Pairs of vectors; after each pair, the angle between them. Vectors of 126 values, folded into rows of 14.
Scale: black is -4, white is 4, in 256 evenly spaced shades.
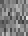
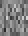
partly aligned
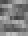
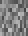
orthogonal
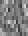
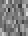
nearly parallel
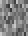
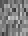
partly opposed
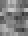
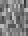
partly aligned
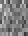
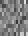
orthogonal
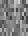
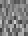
orthogonal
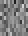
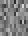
nearly parallel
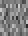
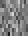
partly aligned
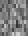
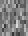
nearly opposite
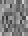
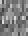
partly opposed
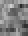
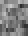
nearly parallel
